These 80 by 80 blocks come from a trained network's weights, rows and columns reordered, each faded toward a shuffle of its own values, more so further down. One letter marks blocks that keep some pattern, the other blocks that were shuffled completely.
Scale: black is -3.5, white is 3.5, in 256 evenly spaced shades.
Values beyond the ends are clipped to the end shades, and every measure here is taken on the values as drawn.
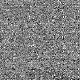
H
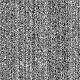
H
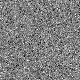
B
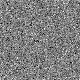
B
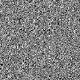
H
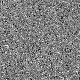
B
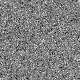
B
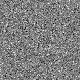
B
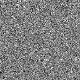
H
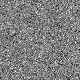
B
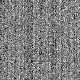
H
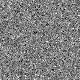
B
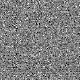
H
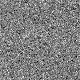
B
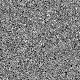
B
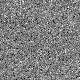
B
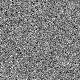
B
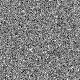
B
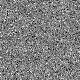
B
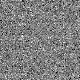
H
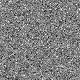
B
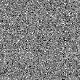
H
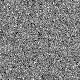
B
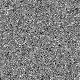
B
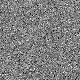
B
